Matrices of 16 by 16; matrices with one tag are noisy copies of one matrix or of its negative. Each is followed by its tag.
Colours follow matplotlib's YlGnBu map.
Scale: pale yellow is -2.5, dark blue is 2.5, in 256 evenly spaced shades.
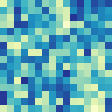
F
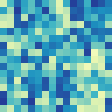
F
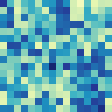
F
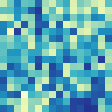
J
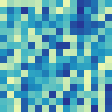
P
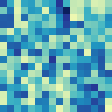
F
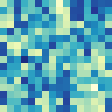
F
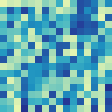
P
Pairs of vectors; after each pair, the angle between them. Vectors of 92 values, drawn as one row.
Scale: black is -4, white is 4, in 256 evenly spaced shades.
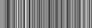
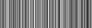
partly opposed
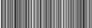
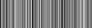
nearly opposite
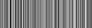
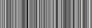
orthogonal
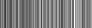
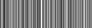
orthogonal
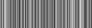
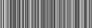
nearly parallel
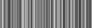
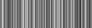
nearly parallel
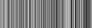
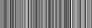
partly opposed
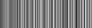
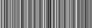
partly opposed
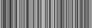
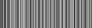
orthogonal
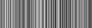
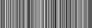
nearly parallel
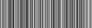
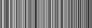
partly opposed
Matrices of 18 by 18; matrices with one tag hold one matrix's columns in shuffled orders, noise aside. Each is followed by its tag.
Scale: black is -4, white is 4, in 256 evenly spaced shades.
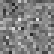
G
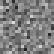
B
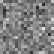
G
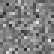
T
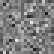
T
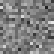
B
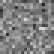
G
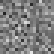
T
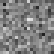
G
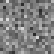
G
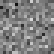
G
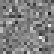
T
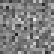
G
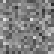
G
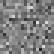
B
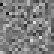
T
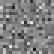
B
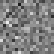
T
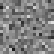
B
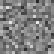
B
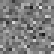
B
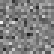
B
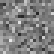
T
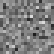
B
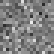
T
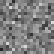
B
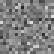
B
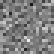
T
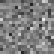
G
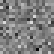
B
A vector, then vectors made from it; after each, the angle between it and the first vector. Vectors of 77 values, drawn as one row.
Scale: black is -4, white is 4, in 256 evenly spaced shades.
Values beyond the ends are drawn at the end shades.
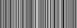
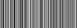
orthogonal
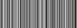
orthogonal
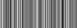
partly aligned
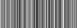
nearly opposite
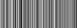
partly opposed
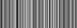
orthogonal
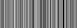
partly aligned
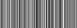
nearly opposite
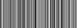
partly aligned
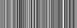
partly opposed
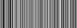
partly aligned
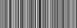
partly aligned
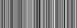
partly opposed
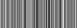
nearly opposite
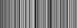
orthogonal
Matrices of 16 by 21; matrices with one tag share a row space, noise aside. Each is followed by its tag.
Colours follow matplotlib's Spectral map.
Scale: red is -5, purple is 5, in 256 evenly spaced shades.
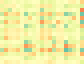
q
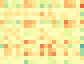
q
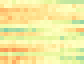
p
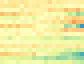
p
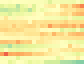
p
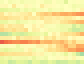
p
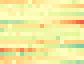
p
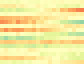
p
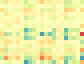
q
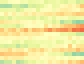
p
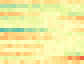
p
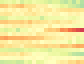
p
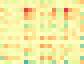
q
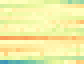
p
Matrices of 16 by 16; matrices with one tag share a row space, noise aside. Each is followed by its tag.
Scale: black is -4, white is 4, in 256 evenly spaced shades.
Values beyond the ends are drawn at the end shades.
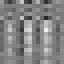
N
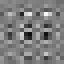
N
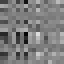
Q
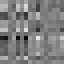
Q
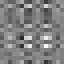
N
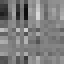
Q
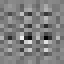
N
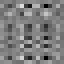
N
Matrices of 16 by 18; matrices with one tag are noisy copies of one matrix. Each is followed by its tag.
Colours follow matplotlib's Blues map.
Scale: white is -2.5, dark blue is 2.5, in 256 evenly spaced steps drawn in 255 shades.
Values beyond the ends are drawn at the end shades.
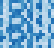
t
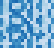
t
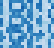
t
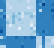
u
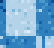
u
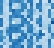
t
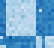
u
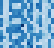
t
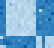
u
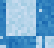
u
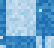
u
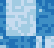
u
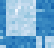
u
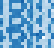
t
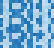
t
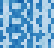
t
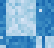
u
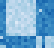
u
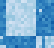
u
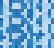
t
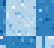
u
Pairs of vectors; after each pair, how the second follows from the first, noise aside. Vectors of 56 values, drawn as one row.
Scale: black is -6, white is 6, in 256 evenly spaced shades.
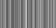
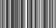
scaled up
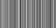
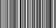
scaled up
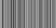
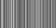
sign-scrambled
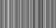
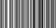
scaled up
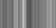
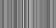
sign-scrambled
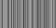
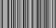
scaled up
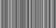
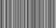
reversed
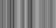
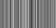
sign-scrambled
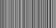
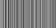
reversed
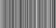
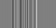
partly zeroed
